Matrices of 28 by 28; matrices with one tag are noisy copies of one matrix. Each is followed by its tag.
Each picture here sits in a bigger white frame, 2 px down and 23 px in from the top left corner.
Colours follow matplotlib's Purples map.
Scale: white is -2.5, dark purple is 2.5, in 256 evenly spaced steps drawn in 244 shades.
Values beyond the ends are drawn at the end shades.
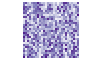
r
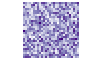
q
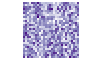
r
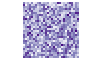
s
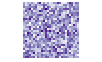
s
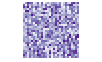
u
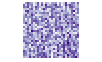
u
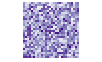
s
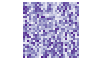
r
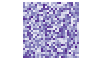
s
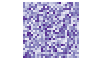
s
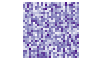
u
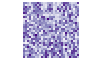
r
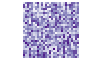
u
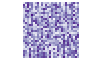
u
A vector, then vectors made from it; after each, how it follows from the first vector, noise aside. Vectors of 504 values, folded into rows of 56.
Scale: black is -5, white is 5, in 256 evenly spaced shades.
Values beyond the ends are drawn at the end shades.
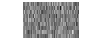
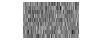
sign-scrambled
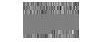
partly zeroed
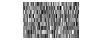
scaled up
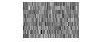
reversed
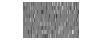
partly zeroed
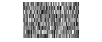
scaled up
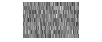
sign-scrambled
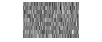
sign-scrambled
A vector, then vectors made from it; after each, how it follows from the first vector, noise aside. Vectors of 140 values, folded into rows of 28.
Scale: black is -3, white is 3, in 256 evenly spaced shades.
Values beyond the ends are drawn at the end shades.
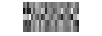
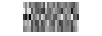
negated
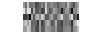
negated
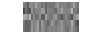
shrunk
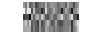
negated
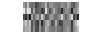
negated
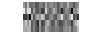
negated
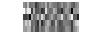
negated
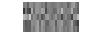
shrunk
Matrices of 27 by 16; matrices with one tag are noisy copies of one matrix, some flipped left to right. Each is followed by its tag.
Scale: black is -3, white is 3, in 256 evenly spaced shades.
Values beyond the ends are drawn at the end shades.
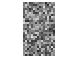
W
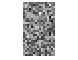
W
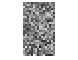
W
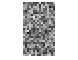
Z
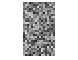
W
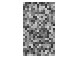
Z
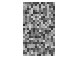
Z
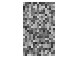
Z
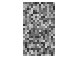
Z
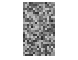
W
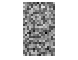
Z
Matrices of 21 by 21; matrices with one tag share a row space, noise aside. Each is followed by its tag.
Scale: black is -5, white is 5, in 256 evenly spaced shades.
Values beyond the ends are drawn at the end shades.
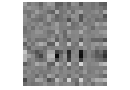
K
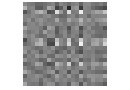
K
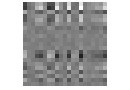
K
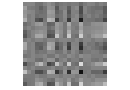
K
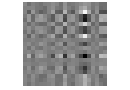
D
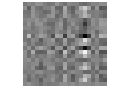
D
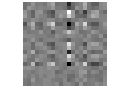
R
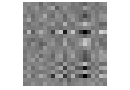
D
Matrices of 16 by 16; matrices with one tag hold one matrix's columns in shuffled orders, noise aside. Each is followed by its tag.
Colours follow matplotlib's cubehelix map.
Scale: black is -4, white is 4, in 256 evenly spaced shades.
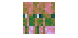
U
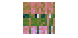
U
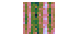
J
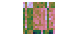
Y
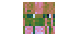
U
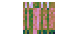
Y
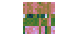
U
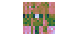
U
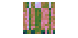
Y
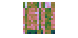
Y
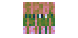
U
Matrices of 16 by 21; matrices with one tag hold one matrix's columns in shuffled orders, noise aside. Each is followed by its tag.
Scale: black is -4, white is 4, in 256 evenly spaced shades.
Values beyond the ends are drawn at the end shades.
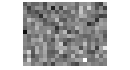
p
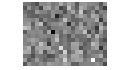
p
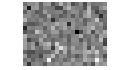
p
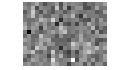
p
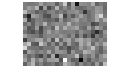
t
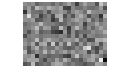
t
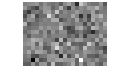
t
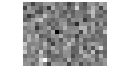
p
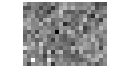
p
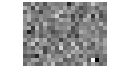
t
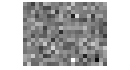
t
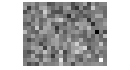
p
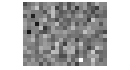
p
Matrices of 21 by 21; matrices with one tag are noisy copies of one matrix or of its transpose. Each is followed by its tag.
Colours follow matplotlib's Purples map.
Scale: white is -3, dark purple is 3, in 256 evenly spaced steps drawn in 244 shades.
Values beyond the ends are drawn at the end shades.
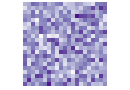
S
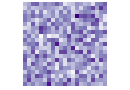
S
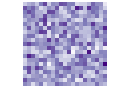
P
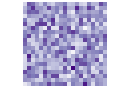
P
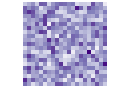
P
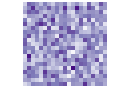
P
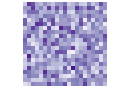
P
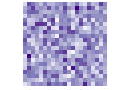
P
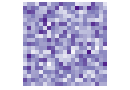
P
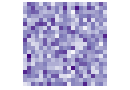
P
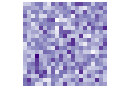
S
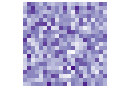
P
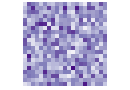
P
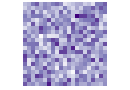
S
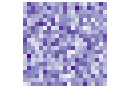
P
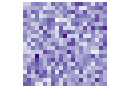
S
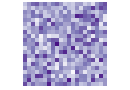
S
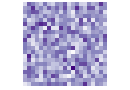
P
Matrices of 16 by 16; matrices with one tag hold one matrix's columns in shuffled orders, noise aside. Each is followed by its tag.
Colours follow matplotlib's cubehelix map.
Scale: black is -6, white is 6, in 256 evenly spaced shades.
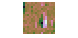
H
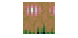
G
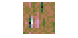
H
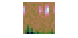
G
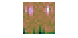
G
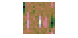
H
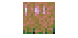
G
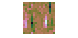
H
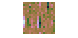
H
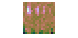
G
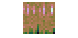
G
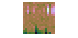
G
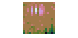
G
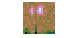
G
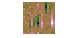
H
